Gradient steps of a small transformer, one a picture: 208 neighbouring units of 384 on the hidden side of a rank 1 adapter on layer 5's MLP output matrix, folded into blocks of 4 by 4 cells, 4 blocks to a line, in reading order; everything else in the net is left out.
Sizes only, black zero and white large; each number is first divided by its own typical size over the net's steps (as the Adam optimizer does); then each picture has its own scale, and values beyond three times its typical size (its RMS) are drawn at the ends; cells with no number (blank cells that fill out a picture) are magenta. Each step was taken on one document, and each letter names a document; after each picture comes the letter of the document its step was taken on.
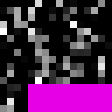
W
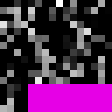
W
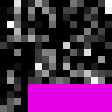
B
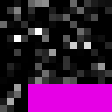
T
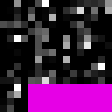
T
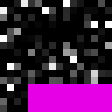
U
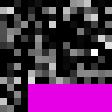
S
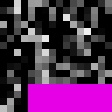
B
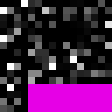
U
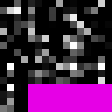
W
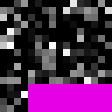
S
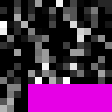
W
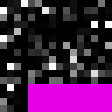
U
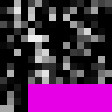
B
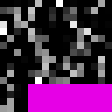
W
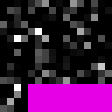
T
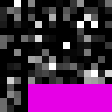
B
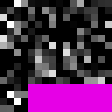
S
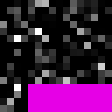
T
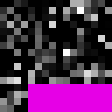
S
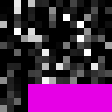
B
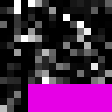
B
